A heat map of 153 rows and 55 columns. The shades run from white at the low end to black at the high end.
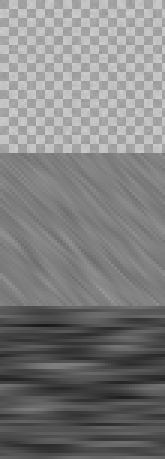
It is made of 3 by 1 panels. Panel 1,1: low, checkered. Panel 2,1: middling, slanting down to the right, faint in contrast. Panel 3,1: high, streaked across.
